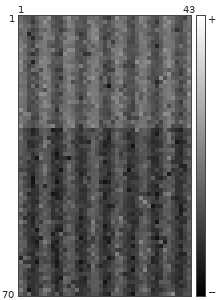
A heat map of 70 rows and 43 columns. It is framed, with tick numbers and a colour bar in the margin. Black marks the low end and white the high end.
Stripes: upright, repeating 7 times. Average level on the scale: 30%. Seam: horizontal, 40% of the way down, the top part higher.
